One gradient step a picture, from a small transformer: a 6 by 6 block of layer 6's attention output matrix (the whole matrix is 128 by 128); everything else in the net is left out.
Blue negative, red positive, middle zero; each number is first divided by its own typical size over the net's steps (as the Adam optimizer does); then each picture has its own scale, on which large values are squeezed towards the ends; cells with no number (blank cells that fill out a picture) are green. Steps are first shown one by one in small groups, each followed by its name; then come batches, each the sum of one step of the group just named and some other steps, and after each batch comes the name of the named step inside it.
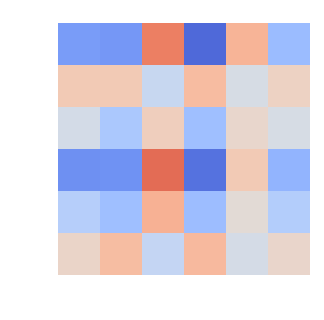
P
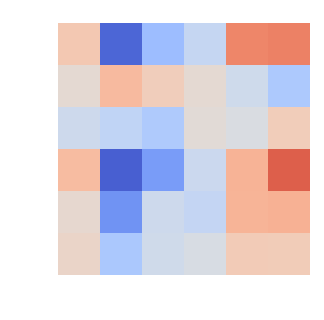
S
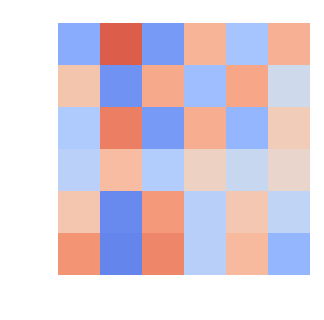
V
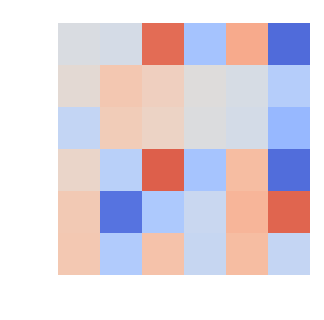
S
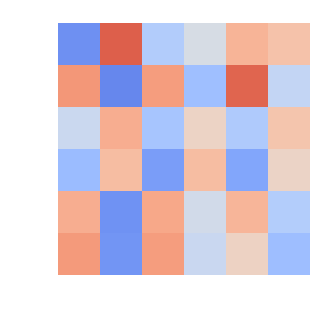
V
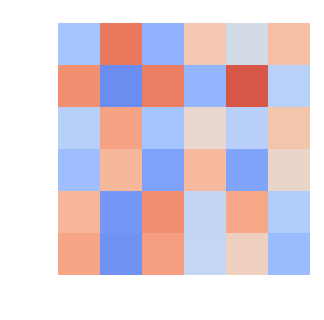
V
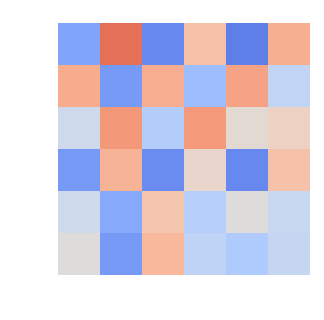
V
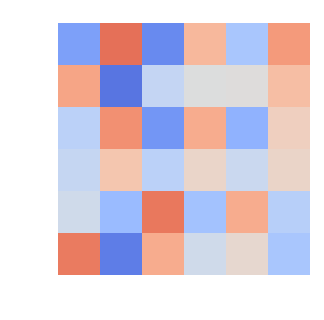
V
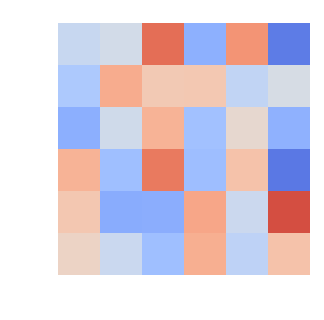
S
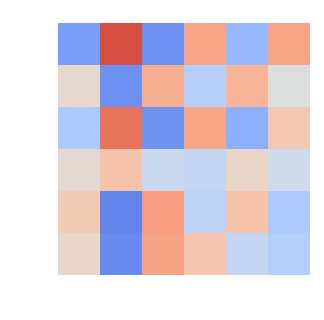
V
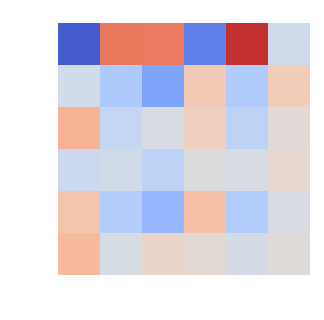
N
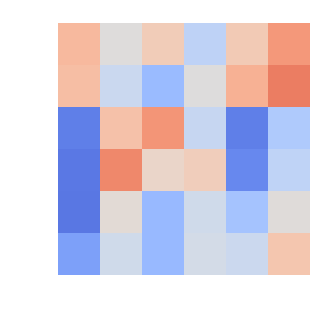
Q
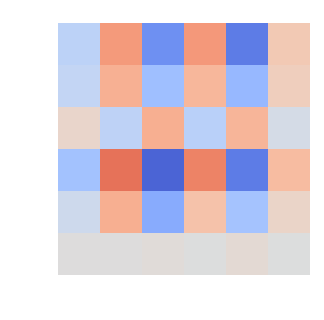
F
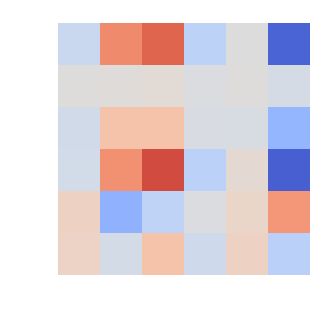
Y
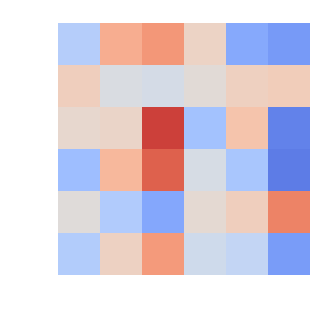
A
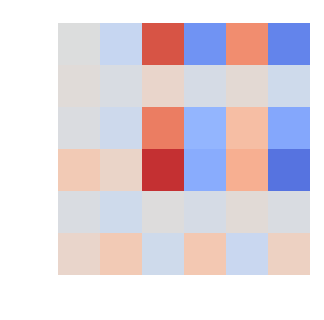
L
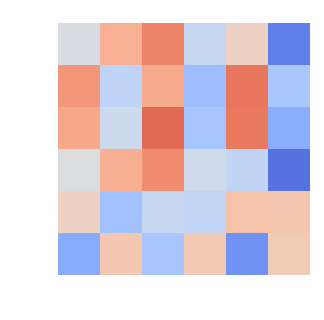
Y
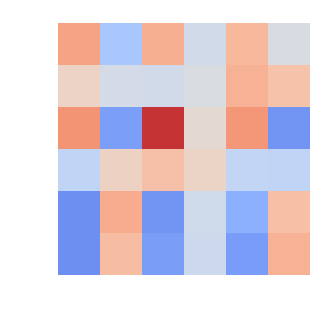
Q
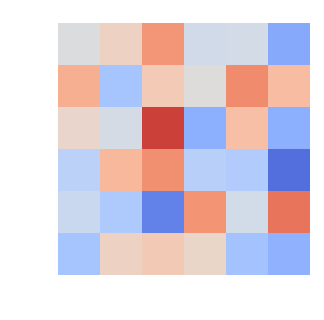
A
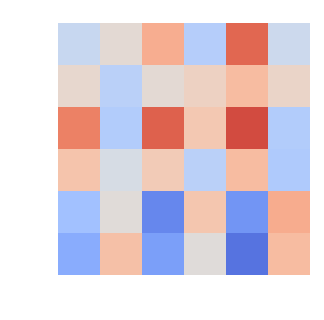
N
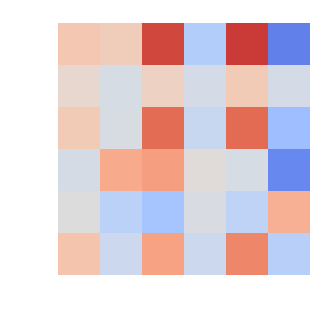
Y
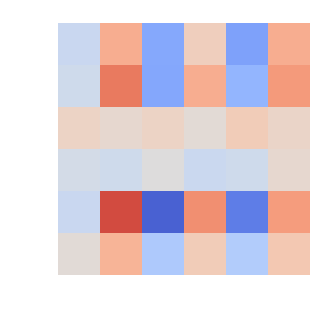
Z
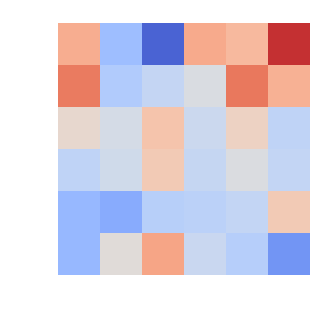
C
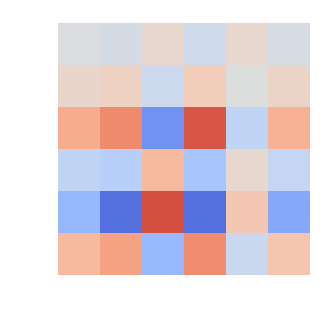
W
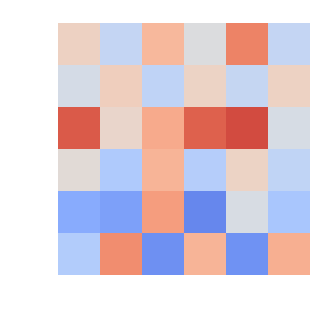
W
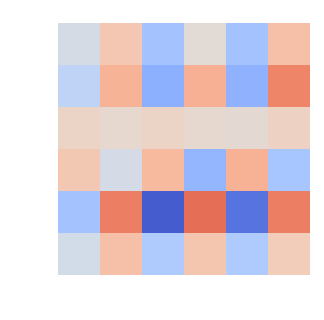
Z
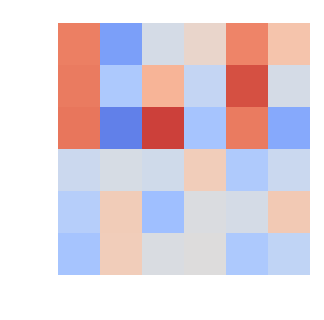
C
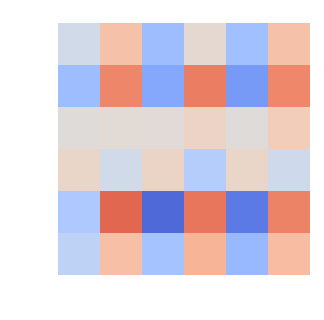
Z
